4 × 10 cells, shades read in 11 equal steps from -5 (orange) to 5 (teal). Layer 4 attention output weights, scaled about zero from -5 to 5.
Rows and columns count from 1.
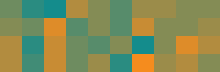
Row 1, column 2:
4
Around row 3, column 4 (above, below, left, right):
2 1 -3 2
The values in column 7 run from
-5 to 5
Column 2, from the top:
4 1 4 3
